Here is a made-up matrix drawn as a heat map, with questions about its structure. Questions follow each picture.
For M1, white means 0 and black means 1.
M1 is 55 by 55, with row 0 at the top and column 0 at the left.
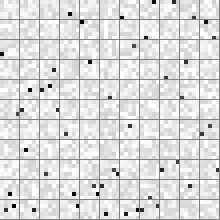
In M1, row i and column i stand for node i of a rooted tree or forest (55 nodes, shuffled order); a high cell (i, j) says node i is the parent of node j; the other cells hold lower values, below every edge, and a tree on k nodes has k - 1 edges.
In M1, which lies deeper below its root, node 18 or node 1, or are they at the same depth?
the same depth
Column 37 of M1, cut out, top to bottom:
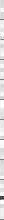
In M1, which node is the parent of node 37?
49
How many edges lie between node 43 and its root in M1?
12
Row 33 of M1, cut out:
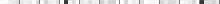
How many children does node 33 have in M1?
2
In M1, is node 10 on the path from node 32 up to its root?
no
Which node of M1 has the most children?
52
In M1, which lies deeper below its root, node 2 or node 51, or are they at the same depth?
node 51
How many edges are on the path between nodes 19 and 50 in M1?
9
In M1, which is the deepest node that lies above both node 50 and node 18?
48
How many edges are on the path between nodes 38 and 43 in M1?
2
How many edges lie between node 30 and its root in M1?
3
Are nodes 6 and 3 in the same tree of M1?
no
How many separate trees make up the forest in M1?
5
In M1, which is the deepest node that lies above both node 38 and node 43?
0
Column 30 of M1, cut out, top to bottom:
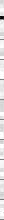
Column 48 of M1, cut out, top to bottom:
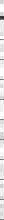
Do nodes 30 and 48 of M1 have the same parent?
yes
